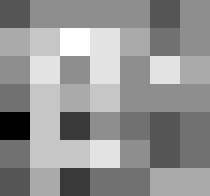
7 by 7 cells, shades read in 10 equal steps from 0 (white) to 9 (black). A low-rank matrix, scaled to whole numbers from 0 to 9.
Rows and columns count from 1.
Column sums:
38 16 27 18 29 31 28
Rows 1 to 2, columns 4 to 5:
4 4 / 1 3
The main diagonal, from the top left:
6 2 4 2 5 6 3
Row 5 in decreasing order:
9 7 6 5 5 4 2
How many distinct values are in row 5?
6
